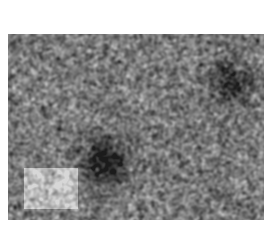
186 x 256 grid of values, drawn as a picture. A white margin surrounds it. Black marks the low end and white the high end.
Neither half mirrors the other. The ninth with the highest average is the bottom left. In the bottom left lies a patch that is higher than the rest. There are two dips.
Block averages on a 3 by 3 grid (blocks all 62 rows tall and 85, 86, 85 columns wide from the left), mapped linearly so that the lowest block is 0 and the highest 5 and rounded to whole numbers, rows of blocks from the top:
220
211
502
